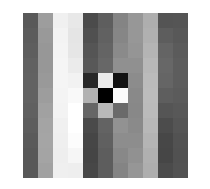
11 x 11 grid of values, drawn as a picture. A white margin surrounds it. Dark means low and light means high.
In the centre lies a patch that is rougher than the rest. Values change most from cell to cell in the centre. The grain runs up and down.
